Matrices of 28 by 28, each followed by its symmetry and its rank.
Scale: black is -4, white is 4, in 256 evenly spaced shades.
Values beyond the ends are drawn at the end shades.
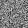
neither, full rank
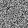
symmetric, full rank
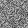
symmetric, full rank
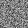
neither, full rank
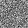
symmetric, full rank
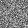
symmetric, full rank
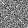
symmetric, full rank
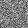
neither, full rank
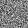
neither, full rank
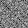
symmetric, full rank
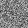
neither, full rank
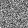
neither, full rank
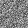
symmetric, full rank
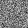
neither, full rank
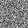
neither, full rank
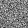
neither, full rank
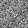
symmetric, full rank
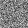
neither, full rank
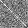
symmetric, full rank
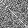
symmetric, full rank
